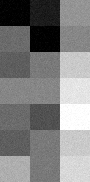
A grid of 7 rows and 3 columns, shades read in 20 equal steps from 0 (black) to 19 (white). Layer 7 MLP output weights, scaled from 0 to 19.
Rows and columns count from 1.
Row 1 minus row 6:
-7 -7 -4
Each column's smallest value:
0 0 10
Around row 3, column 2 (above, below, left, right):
0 10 7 15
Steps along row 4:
same up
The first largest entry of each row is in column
3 3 3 3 3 3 3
